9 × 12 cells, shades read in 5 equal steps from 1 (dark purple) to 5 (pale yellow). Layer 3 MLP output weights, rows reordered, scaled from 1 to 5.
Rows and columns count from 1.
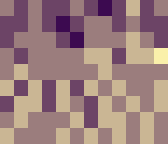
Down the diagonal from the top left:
3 2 3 3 3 2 2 4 4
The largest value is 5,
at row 4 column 12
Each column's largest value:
4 4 4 3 4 4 4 4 4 4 4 5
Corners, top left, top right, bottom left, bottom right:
3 3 4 3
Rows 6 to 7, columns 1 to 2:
4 2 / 2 4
